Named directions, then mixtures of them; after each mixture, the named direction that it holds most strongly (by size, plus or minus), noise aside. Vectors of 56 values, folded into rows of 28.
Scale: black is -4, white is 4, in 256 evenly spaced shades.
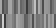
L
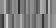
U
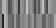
L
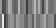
L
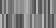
L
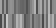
L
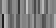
L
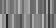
U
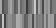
L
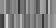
U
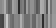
U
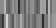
U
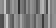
U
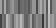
U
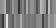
U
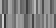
L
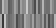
L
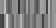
U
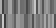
L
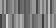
U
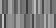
L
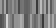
U
